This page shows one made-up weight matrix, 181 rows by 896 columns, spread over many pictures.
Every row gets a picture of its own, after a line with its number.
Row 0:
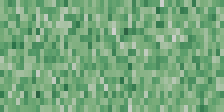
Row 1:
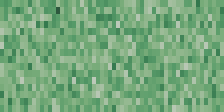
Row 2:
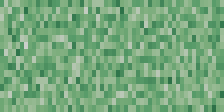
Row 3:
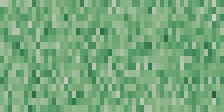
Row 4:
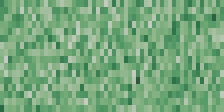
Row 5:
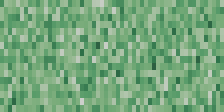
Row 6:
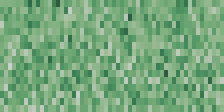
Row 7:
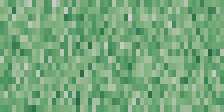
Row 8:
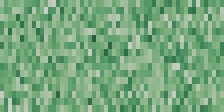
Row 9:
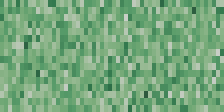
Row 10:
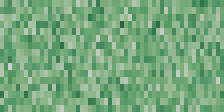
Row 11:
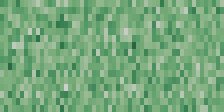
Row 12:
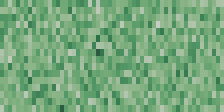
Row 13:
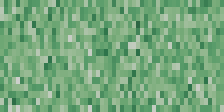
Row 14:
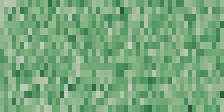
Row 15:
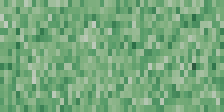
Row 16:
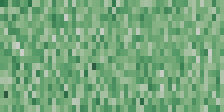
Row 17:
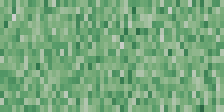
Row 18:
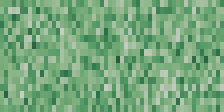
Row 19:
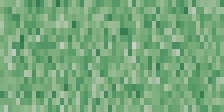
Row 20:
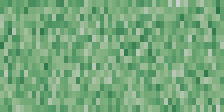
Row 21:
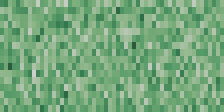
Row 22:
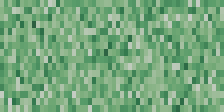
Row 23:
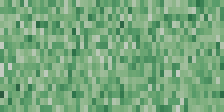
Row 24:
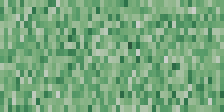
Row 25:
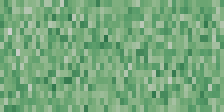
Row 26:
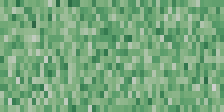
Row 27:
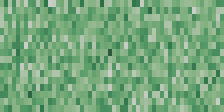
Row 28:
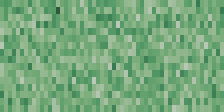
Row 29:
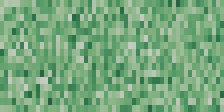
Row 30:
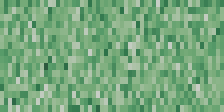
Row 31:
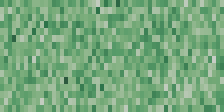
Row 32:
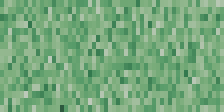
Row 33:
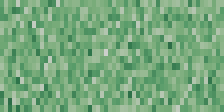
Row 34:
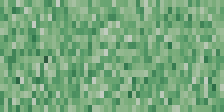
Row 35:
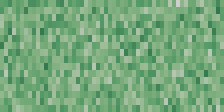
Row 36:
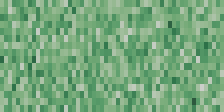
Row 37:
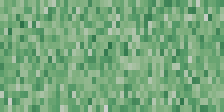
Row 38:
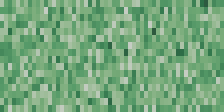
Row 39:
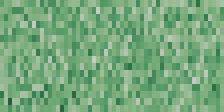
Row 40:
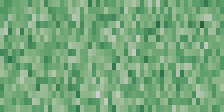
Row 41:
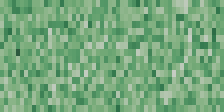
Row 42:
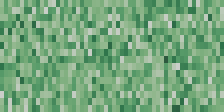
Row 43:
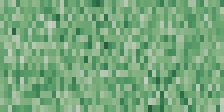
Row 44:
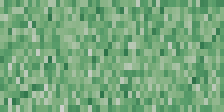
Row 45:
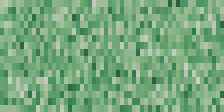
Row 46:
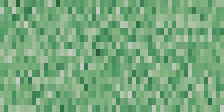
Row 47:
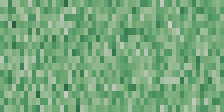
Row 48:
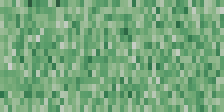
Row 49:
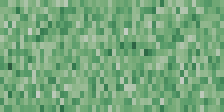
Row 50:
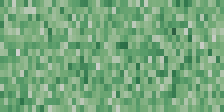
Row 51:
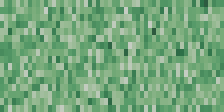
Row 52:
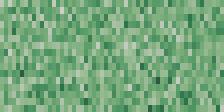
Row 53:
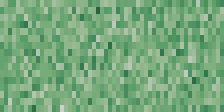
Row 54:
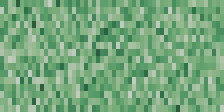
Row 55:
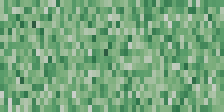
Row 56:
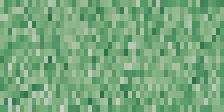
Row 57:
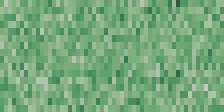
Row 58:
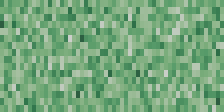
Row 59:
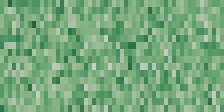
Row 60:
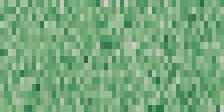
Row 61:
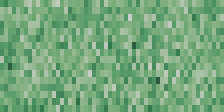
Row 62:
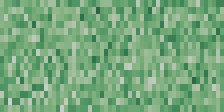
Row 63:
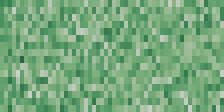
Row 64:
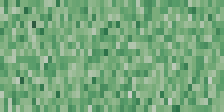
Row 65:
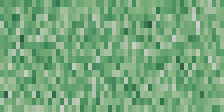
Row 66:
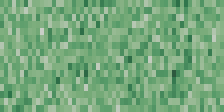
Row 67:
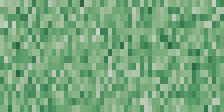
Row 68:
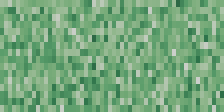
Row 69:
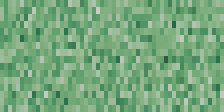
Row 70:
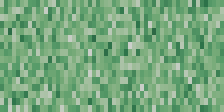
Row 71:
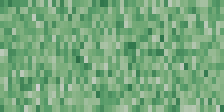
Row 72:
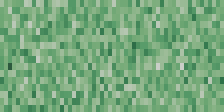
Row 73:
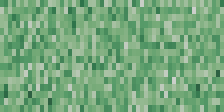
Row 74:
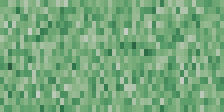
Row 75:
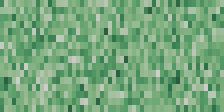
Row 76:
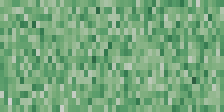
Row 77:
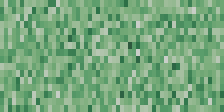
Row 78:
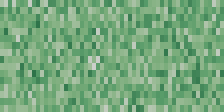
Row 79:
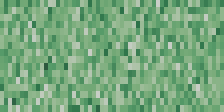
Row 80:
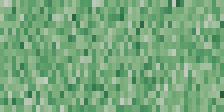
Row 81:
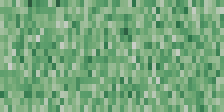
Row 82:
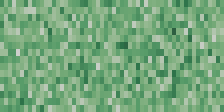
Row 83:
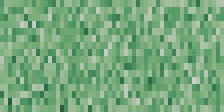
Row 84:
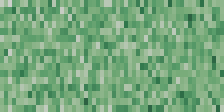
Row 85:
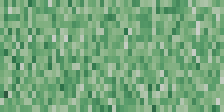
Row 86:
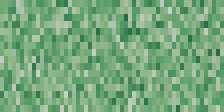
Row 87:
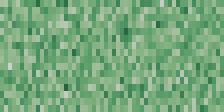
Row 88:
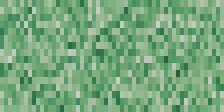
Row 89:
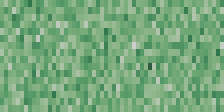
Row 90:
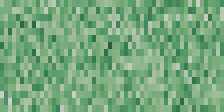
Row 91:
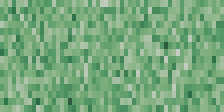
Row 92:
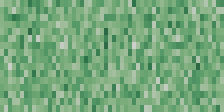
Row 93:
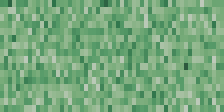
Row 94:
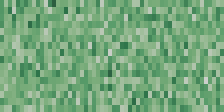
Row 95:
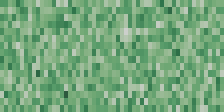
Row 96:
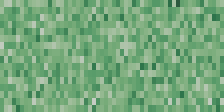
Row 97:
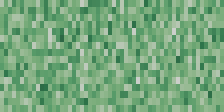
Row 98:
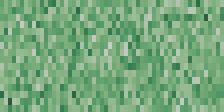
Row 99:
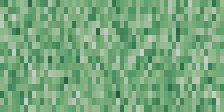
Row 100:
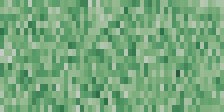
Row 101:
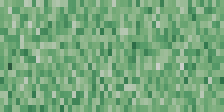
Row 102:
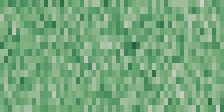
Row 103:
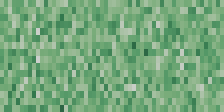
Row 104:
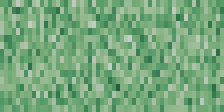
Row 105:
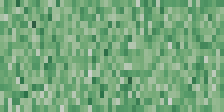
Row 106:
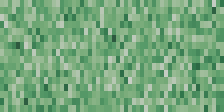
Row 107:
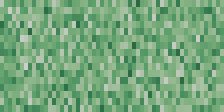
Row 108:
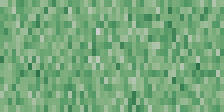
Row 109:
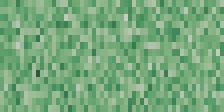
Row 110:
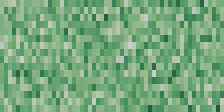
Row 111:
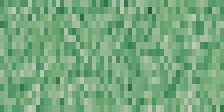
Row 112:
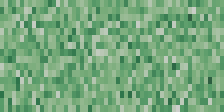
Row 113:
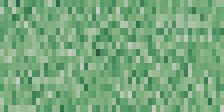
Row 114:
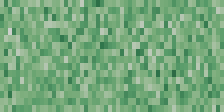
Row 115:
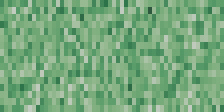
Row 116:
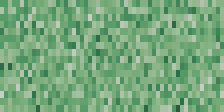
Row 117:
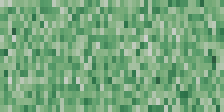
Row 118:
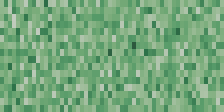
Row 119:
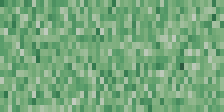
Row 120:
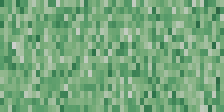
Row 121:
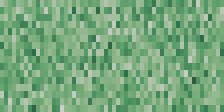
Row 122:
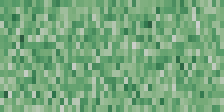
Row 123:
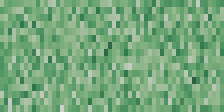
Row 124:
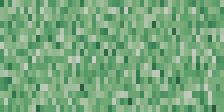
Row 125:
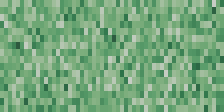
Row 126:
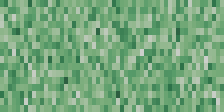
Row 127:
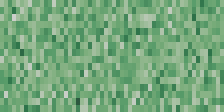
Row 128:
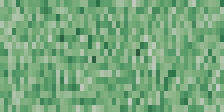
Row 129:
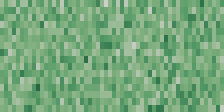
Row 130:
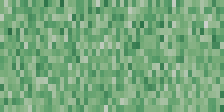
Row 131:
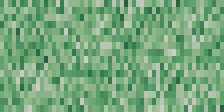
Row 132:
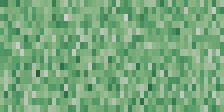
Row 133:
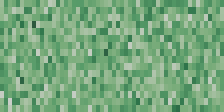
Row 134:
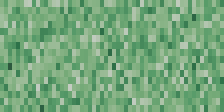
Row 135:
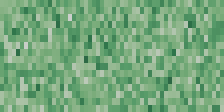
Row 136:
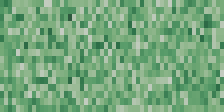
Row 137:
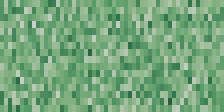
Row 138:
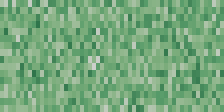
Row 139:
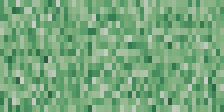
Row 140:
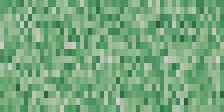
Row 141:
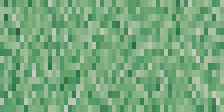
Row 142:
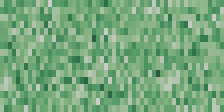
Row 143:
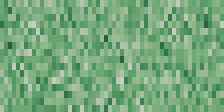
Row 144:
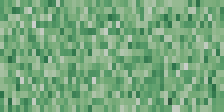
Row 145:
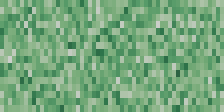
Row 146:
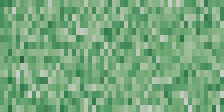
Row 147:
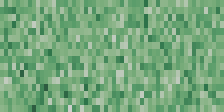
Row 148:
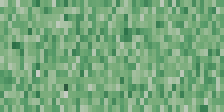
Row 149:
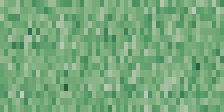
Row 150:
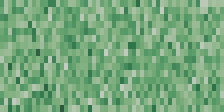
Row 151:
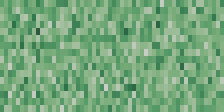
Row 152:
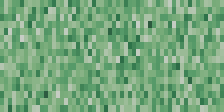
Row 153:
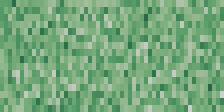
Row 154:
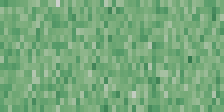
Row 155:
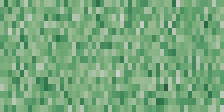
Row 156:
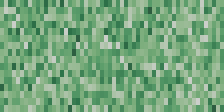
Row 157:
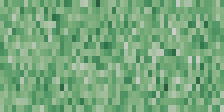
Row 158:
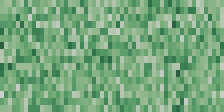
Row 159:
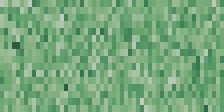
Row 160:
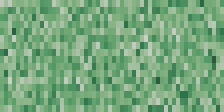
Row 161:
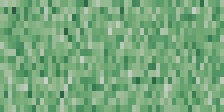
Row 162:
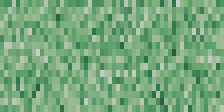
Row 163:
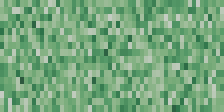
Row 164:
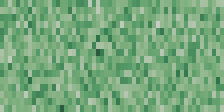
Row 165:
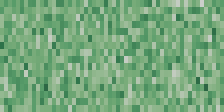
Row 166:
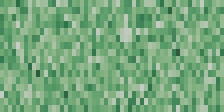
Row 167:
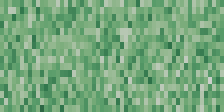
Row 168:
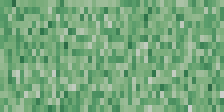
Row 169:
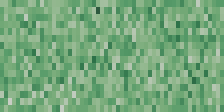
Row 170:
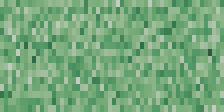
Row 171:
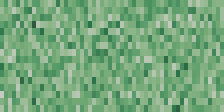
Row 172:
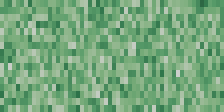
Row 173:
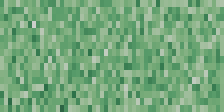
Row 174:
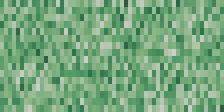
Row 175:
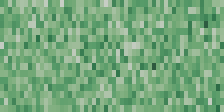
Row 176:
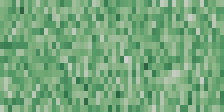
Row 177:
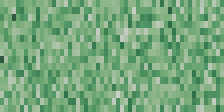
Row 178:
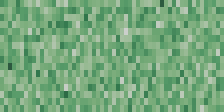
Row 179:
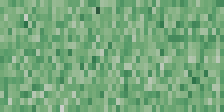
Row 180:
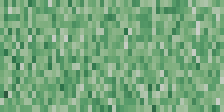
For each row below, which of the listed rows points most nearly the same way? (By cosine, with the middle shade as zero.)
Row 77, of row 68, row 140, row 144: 140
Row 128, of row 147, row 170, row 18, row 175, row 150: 170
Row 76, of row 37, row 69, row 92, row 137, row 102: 37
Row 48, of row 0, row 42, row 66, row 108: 0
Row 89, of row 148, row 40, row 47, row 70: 148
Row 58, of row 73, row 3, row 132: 73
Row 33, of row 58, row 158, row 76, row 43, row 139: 139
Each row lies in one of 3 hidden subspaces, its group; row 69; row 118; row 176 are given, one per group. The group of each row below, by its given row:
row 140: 69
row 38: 69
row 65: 118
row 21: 118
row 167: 118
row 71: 176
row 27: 118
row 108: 118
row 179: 69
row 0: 118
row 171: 69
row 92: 118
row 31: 176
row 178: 118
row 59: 176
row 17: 118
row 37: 69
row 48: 118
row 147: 176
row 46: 69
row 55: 69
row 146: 176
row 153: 176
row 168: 176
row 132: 118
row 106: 118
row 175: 176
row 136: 176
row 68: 176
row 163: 69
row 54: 69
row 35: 176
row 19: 118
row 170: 176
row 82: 176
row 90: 69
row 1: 69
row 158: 69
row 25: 176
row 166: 118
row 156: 176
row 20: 176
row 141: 118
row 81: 118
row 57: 176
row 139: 69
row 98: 69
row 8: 69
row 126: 118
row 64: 69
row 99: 118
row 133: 69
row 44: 69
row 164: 69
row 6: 118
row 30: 69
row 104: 69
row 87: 118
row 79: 69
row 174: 176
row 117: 176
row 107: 118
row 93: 176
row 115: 176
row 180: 118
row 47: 118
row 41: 176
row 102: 176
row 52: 176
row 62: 69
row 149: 118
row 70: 69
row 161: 176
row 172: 69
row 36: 118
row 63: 176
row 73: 118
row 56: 69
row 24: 69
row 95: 118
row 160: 176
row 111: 176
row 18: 118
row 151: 118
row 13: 69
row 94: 118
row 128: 176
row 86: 118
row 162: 176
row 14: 176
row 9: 118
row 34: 69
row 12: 69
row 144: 69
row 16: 118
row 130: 176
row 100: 69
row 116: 69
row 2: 176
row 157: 176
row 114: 176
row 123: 69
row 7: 118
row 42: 69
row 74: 118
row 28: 69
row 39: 69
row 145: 69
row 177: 118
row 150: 69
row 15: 118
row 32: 69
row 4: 176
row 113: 69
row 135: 176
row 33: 69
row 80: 176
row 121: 69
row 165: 176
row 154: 118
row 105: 69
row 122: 118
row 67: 118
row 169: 69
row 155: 176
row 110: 176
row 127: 118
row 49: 118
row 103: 118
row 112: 69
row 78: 118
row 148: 118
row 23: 69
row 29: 176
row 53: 69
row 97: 176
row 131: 176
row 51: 69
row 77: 69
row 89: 118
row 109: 118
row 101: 118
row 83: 69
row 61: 118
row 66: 176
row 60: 176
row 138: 118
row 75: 176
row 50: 176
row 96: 176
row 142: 176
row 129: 176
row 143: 176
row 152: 69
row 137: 69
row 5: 176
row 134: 118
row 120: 118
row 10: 69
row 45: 176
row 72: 118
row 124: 176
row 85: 118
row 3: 118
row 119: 118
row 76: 69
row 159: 118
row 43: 176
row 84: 176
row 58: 118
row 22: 69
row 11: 118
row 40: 69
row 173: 69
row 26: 69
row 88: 69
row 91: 176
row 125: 118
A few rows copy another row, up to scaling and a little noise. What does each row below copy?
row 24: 77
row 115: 111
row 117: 160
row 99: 126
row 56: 44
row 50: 82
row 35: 20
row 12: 164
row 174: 131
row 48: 81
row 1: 28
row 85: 180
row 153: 168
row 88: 145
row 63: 146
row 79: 30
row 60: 129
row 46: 113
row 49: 74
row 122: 65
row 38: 51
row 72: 101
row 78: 138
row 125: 106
